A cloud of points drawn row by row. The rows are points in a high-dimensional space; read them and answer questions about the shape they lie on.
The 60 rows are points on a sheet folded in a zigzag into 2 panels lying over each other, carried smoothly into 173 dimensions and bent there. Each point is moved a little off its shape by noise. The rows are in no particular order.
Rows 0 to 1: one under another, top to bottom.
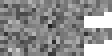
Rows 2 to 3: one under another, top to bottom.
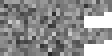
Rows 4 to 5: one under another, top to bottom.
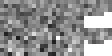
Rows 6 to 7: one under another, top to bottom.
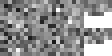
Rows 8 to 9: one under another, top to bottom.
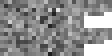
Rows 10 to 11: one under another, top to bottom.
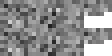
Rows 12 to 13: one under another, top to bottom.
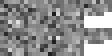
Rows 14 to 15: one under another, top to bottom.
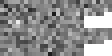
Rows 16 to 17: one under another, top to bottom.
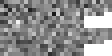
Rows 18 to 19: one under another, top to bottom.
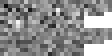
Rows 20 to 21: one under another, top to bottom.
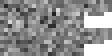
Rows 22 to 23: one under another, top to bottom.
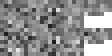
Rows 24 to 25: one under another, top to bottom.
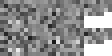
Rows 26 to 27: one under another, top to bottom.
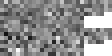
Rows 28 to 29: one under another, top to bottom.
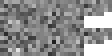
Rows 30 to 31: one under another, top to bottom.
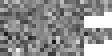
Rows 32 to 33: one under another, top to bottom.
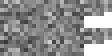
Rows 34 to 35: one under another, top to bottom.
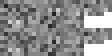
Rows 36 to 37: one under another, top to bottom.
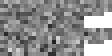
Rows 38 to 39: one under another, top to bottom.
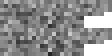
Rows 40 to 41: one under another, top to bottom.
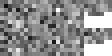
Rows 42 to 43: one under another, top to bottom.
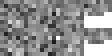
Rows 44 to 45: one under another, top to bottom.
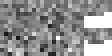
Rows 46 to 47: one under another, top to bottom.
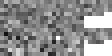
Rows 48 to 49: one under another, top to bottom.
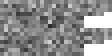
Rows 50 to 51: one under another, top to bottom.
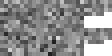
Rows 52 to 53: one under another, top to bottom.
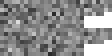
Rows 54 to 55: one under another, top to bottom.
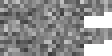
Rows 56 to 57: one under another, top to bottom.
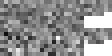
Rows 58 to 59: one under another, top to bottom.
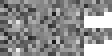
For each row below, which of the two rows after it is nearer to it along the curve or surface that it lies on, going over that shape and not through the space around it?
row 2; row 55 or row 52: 55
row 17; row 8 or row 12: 12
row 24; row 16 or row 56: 16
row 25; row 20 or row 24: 20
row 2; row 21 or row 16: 21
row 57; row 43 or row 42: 43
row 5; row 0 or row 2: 2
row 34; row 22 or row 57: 57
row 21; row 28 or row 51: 28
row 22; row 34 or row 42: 34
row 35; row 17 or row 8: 17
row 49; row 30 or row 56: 56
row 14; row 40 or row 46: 40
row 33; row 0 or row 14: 14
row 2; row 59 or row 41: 41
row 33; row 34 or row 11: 11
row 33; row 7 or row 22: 7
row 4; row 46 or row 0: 46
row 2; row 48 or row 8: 48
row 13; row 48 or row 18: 18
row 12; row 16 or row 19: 16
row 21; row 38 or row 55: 55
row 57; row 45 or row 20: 45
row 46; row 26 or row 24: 26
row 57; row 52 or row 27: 27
